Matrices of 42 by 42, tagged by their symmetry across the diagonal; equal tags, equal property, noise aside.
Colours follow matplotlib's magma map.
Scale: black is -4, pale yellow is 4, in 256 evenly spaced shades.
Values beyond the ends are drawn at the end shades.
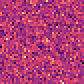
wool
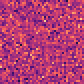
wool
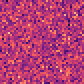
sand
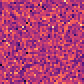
wool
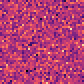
sand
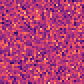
sand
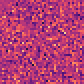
wool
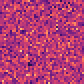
sand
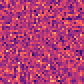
wool
